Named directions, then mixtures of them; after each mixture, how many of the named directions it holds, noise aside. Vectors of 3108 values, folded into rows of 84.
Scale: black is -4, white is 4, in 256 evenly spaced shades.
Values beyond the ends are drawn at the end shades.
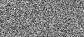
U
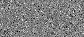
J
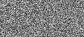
one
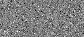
one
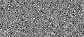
one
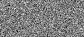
two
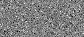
one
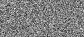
one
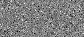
one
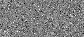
one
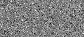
two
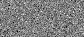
two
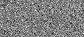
two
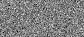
two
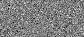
two
